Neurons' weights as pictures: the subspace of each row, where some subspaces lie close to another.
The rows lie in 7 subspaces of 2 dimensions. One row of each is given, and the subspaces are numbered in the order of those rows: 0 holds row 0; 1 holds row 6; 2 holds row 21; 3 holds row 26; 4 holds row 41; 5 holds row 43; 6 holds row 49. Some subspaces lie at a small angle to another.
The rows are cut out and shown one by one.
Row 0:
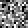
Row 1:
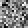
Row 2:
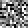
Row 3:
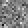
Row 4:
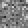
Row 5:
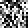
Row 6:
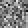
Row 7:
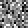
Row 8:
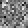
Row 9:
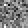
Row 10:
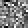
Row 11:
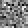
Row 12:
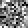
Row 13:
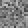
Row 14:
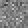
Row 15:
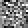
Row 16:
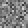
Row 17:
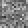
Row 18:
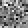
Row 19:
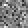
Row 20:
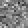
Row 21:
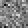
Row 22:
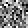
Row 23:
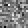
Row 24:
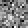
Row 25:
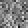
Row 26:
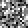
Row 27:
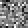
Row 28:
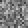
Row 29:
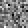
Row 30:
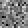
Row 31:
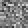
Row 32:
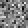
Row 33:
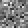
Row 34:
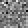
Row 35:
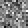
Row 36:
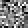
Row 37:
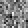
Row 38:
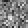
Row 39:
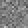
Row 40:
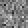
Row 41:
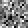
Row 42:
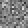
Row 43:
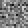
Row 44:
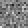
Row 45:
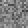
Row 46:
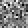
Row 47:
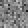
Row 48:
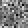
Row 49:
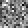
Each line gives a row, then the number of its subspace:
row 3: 6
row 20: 2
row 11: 5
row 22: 1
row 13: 1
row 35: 0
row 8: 6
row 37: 4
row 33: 4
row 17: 3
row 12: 2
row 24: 4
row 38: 4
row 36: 0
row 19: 6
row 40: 4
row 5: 1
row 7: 0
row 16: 6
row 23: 3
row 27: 0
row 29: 3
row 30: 0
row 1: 6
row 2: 5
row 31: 5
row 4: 3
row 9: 2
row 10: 0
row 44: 5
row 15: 5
